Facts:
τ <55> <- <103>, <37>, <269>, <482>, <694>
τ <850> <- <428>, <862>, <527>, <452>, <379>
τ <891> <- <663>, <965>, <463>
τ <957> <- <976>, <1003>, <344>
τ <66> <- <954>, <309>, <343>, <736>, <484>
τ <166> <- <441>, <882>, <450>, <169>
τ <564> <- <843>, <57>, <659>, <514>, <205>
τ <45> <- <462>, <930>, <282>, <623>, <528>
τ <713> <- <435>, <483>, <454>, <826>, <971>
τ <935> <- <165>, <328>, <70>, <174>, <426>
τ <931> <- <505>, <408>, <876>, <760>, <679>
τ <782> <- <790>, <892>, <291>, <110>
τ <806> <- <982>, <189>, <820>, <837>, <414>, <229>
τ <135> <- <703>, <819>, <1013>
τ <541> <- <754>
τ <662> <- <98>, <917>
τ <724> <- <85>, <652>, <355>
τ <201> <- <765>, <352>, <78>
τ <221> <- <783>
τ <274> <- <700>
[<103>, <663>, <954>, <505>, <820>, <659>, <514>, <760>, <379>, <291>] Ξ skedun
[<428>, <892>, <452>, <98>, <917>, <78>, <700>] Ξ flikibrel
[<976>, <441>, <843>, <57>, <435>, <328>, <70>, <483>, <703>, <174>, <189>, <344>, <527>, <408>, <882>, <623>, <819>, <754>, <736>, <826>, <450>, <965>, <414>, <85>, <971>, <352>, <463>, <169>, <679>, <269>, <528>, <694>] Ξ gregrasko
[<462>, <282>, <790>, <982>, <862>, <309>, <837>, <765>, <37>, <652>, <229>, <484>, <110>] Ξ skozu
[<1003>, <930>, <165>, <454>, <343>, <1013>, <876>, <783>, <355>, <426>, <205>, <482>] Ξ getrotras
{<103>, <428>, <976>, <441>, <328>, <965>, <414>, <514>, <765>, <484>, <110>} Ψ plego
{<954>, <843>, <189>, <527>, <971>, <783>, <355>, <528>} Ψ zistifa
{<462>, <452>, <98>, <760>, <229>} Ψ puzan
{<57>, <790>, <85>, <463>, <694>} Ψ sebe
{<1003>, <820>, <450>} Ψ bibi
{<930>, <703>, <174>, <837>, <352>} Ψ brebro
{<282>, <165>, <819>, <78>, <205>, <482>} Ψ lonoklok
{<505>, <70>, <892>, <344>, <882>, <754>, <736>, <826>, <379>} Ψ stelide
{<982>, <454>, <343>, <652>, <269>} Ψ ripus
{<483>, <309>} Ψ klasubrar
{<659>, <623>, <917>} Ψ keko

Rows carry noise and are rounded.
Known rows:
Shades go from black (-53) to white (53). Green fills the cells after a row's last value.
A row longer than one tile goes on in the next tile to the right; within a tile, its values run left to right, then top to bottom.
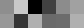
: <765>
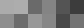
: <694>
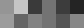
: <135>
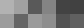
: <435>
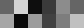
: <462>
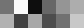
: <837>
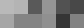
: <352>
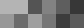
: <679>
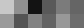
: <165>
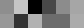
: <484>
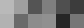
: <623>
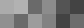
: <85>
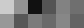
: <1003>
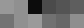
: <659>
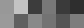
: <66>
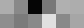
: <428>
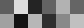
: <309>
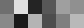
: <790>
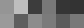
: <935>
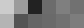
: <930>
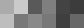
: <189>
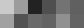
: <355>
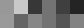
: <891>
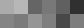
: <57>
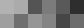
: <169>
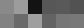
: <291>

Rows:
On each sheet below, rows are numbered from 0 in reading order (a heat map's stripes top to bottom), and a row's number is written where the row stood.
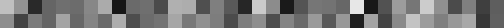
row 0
<454>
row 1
<505>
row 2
<819>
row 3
<426>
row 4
<652>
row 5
<328>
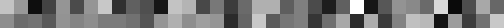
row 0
<205>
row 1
<564>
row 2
<414>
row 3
<528>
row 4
<982>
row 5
<282>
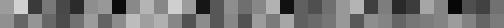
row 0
<931>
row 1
<78>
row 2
<876>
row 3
<820>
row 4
<713>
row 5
<103>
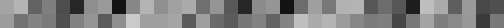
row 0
<269>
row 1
<700>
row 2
<483>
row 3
<452>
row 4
<843>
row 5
<174>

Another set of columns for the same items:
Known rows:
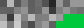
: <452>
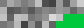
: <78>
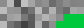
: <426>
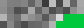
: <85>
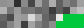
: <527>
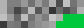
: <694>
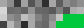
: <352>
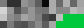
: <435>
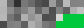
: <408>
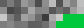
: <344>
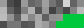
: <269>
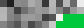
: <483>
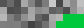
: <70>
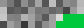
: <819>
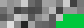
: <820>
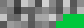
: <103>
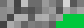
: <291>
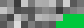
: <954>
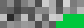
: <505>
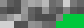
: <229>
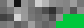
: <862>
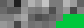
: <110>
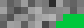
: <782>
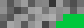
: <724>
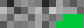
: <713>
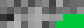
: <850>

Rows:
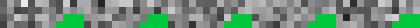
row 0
<659>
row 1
<37>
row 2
<450>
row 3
<1003>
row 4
<379>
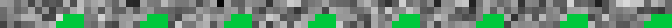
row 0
<623>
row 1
<917>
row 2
<45>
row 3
<282>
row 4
<454>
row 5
<462>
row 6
<760>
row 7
<309>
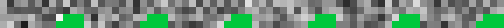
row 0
<189>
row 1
<428>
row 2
<57>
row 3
<165>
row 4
<826>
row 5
<169>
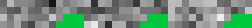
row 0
<98>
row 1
<806>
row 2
<482>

